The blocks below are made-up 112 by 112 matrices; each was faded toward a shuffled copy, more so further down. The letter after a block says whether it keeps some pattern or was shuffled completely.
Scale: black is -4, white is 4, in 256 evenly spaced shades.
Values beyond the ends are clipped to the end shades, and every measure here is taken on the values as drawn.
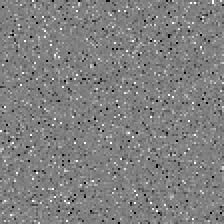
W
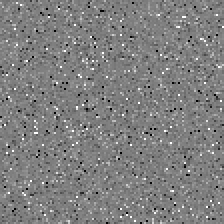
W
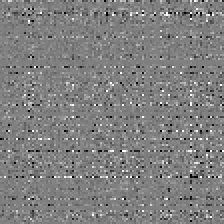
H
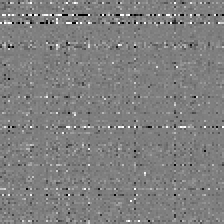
H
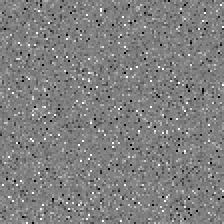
W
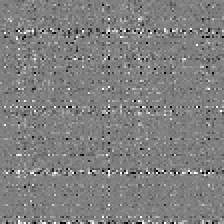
H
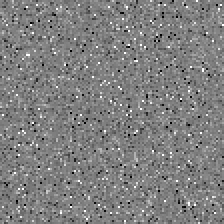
W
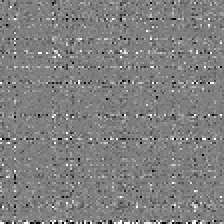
H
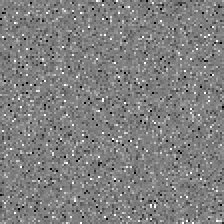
W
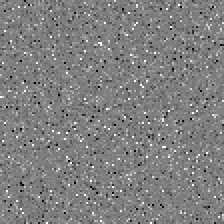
W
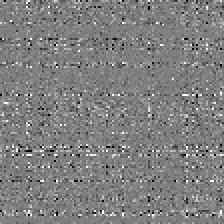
H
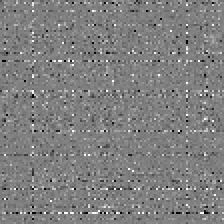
H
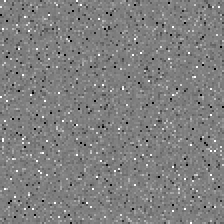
W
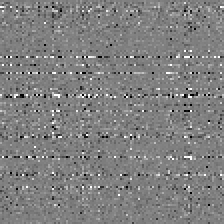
H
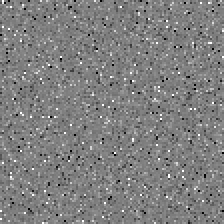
W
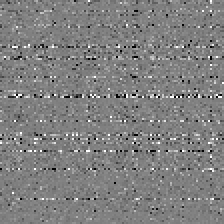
H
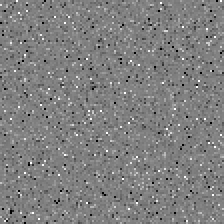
W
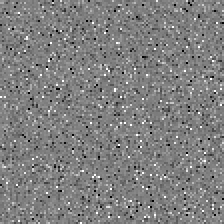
W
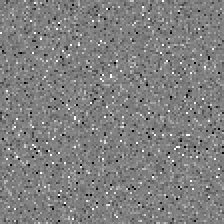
W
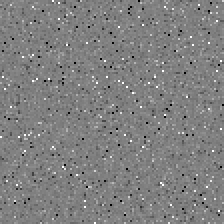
W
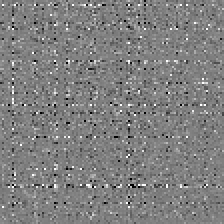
H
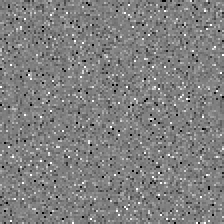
W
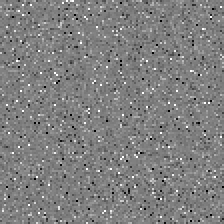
W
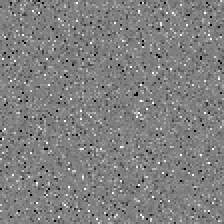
W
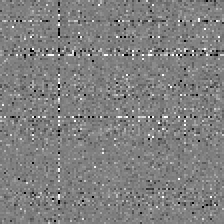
H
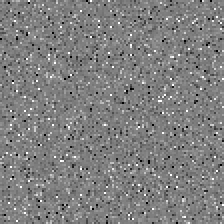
W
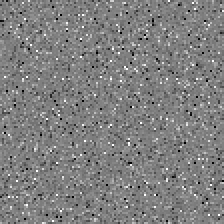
W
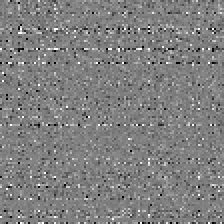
H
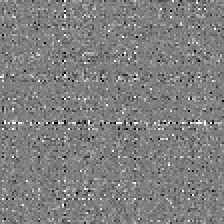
H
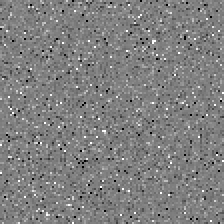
W
